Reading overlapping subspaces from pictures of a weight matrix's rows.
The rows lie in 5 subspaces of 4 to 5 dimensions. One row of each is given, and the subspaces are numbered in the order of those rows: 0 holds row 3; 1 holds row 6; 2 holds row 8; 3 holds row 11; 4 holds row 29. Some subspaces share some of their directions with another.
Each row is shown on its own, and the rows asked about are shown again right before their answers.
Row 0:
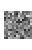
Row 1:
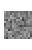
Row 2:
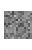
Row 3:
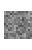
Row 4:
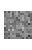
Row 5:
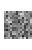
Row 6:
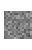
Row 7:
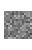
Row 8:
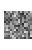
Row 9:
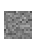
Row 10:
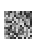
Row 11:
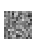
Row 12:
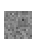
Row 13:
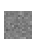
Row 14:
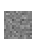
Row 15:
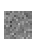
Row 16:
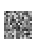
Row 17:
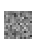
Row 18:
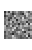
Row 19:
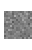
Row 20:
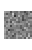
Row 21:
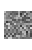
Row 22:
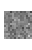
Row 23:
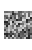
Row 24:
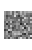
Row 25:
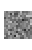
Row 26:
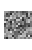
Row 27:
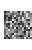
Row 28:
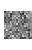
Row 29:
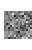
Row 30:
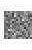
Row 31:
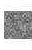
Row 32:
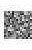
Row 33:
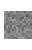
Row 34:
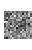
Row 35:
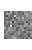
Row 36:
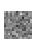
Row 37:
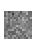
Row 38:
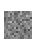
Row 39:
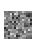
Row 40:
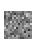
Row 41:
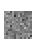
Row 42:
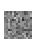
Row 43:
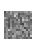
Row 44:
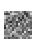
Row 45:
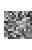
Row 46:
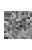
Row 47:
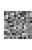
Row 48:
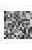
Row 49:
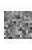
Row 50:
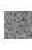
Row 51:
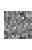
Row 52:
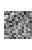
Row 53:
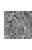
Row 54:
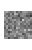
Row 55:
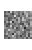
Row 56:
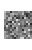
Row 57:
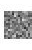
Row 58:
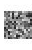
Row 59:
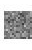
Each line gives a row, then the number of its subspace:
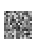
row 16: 1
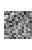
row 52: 2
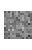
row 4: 3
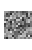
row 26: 0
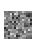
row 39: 3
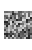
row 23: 0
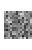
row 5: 2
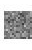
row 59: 2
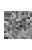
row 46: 0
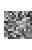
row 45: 0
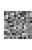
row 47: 2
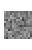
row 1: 0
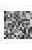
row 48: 4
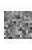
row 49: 4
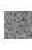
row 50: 0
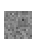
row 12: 0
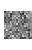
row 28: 2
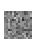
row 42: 1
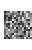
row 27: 4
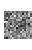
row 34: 0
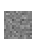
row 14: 1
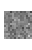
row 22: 3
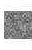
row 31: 4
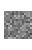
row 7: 4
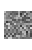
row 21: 4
